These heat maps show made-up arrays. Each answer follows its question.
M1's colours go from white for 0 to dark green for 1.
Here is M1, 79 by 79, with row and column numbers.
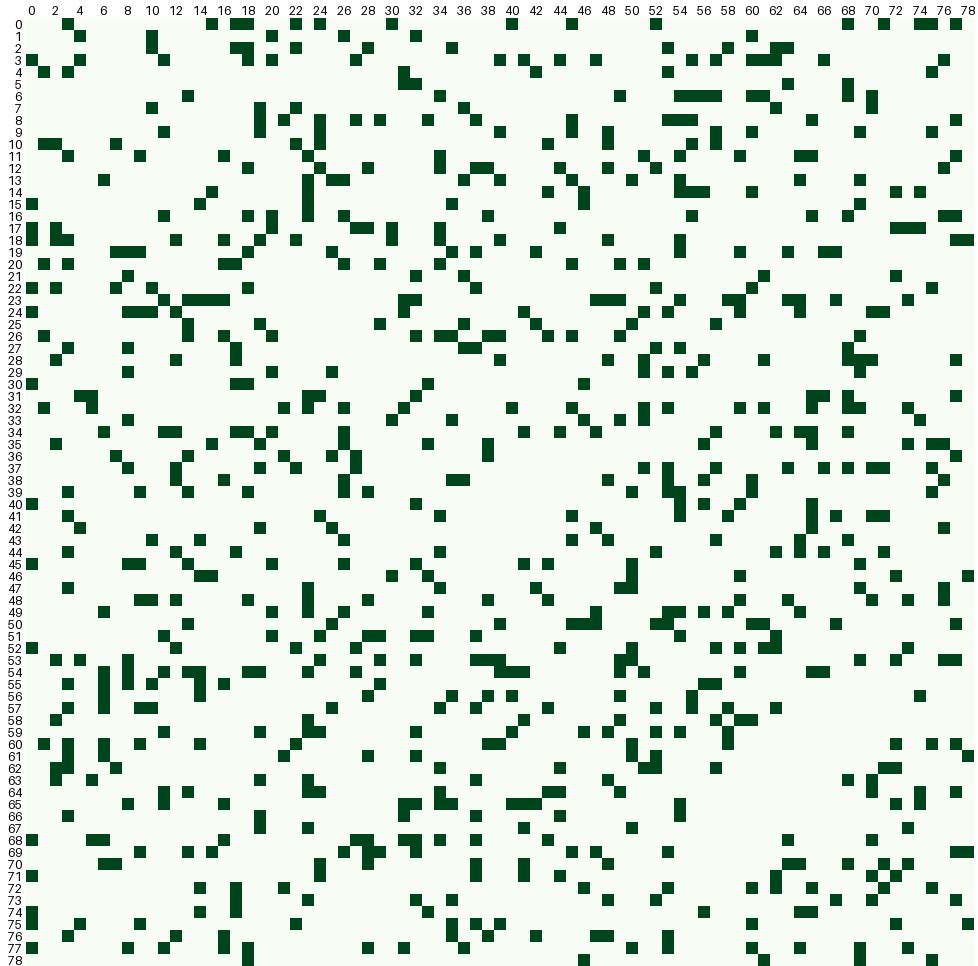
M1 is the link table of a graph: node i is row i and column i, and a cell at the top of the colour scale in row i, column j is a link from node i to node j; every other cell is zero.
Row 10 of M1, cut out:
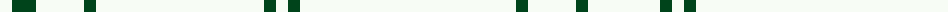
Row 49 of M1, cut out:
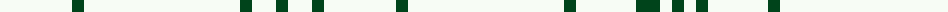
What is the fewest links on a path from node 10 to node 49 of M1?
3
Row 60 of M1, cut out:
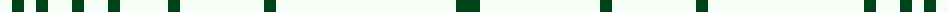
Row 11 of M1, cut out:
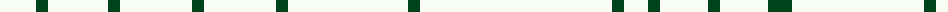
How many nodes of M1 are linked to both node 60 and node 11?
3
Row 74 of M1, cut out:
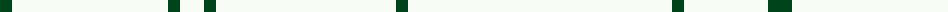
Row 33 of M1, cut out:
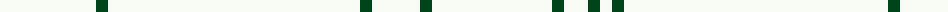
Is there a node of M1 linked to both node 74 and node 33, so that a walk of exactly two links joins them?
no
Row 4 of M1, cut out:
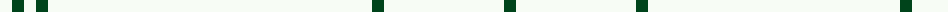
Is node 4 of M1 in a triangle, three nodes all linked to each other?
no
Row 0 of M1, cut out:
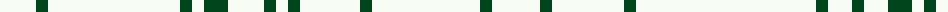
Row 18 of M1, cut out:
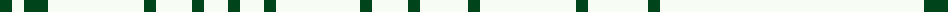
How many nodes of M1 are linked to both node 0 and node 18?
4
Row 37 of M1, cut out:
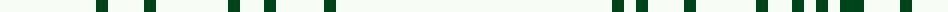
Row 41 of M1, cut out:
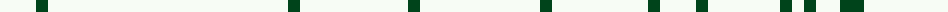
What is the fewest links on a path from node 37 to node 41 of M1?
2
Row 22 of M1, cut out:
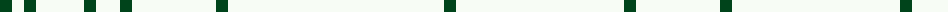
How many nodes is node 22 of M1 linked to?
9
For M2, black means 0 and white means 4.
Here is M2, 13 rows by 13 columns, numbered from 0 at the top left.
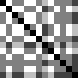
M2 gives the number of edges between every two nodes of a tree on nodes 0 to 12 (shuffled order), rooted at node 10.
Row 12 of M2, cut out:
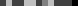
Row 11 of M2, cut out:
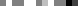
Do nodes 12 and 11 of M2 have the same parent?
no
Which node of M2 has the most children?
12
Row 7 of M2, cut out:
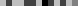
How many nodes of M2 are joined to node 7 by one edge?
5
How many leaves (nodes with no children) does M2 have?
10
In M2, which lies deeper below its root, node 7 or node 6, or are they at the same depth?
node 6
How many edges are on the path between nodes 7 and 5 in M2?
1
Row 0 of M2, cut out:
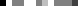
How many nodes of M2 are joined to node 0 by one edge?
1
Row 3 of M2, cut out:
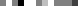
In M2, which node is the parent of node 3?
12
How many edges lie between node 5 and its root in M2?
2
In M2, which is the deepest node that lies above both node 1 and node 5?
7
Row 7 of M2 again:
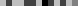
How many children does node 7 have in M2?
4
